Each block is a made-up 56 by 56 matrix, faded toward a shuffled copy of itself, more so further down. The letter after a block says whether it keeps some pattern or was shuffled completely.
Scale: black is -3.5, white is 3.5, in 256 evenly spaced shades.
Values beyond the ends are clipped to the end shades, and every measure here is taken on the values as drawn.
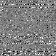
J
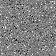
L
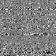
J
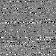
J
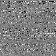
J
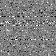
J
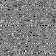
J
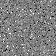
L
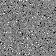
L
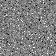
L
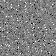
L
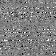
J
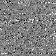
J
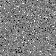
L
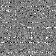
J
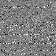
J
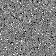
L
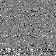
J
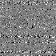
J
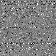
J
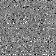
J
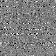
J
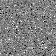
L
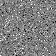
L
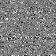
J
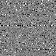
J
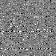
J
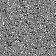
L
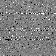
J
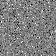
L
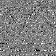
J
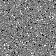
L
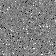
L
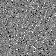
L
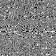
J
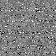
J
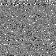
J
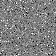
L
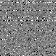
J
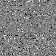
J
